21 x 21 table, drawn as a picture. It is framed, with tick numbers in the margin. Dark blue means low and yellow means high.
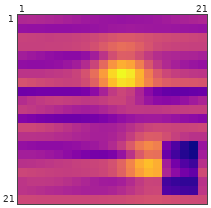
Ninth with the highest average: top middle. Bumps: two. Roughest part: bottom right. Slope: none. Calmest part: bottom left. Odd patch: lower, in the bottom right.
